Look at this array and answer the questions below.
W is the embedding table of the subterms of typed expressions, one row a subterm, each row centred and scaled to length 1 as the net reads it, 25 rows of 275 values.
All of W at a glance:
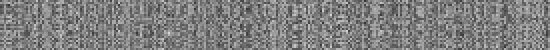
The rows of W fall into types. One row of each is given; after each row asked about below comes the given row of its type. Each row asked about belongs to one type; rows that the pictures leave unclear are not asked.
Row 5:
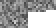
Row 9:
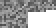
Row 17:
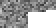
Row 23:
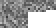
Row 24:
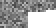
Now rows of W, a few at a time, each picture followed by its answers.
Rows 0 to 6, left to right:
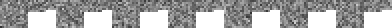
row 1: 23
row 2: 9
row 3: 5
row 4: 5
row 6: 5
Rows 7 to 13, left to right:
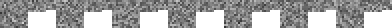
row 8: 24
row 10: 24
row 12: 5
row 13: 23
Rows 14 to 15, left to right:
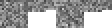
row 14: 5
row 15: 23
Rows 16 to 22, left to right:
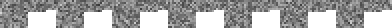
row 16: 17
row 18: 23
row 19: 24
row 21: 24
